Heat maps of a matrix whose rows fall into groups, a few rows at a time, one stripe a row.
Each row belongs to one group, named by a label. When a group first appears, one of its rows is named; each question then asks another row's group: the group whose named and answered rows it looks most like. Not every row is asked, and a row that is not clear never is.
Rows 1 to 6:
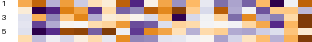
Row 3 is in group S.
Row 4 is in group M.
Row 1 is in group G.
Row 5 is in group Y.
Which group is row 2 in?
Y
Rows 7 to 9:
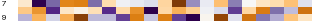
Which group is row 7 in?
Y
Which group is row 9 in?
S
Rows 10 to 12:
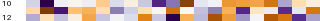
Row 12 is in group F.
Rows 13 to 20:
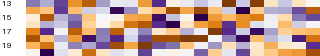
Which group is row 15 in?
F
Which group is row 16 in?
F
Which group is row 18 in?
G
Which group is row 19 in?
F
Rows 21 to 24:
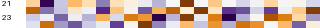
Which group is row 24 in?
F
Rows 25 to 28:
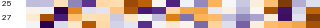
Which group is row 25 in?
F
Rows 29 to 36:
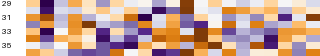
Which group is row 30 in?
M
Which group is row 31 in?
G
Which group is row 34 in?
Y
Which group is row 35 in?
S
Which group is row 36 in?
F
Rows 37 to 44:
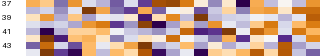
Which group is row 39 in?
G
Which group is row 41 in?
M
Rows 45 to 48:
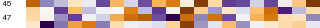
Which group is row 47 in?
F
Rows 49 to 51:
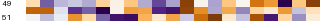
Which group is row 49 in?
M
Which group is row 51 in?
S
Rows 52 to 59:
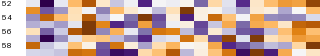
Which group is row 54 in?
S
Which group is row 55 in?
M
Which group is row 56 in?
Y
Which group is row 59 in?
S
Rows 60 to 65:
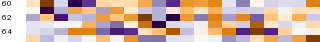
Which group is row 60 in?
F
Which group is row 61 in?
Y
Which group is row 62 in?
F
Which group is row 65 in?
M
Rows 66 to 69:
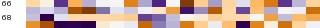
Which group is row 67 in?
S
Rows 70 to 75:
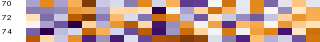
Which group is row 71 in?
S
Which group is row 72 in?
Y
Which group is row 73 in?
F
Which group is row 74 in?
M
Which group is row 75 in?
G
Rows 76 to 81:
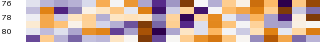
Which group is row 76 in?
M
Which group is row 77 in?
F
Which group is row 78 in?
S
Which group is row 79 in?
S
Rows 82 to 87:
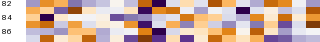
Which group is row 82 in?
F
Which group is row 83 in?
G
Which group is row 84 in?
M
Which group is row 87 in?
S
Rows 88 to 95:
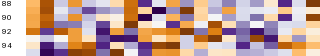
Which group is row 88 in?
G
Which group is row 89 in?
F
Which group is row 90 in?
G
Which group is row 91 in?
F
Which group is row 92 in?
Y
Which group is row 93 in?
S
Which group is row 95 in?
Y
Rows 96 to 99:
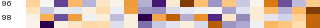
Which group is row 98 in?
G
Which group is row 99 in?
M
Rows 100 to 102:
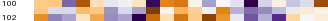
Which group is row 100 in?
G
